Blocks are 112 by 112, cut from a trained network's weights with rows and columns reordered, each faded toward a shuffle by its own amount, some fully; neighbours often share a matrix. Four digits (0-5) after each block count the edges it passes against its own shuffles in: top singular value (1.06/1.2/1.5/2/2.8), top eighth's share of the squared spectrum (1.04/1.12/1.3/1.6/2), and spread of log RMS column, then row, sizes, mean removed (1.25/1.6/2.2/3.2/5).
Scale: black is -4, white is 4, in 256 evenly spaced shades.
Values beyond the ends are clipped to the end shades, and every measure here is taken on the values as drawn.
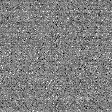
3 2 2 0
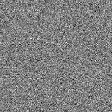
3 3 1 2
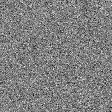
2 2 0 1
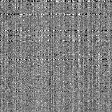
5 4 1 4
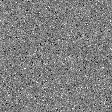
0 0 0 0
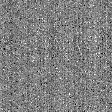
3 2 0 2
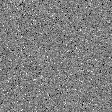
0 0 0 0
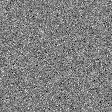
0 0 0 0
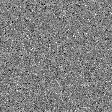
0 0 0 0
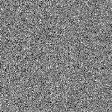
3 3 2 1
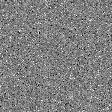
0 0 0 0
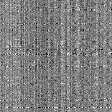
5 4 1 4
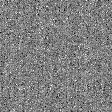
2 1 0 0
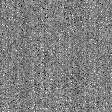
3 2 0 1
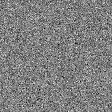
2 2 0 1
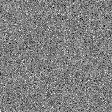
1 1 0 1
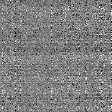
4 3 4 0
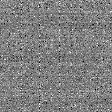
3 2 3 0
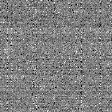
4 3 3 0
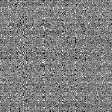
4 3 3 0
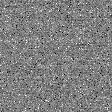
1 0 0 0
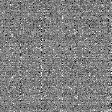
3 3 3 0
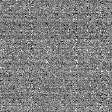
3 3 3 0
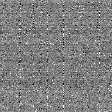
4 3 3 0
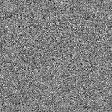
3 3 0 2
